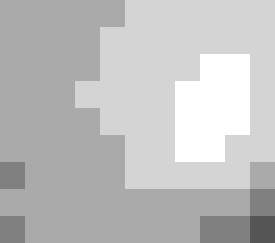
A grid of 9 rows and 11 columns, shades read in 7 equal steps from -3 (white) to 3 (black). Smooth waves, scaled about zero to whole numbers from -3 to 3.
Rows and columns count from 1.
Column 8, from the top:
-2 -2 -2 -3 -3 -3 -2 -1 -1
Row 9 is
0 -1 -1 -1 -1 -1 -1 -1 0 0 1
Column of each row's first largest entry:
1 1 1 1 1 1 1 11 11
